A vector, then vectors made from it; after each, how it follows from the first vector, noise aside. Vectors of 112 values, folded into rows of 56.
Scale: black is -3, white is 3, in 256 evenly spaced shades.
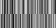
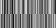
copied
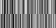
copied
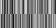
copied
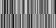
copied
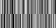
copied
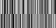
copied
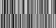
copied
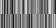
copied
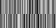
wrapped around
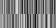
wrapped around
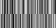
copied
